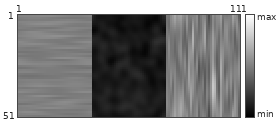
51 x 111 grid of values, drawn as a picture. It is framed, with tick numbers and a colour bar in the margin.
It is made of 1 by 3 panels. Panel 1,1: middling, streaked across, faint in contrast. Panel 1,2: very low, blotchy, faint in contrast. Panel 1,3: middling, streaked downward.
